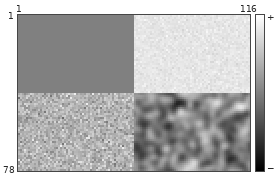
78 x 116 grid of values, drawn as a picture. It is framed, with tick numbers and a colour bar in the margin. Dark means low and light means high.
The table splits into 2 rows of 2 panels. Panel 1,1: middling, flat. Panel 1,2: very high, fine-grained, faint in contrast. Panel 2,1: high, fine-grained. Panel 2,2: middling, blotchy, strong in contrast.
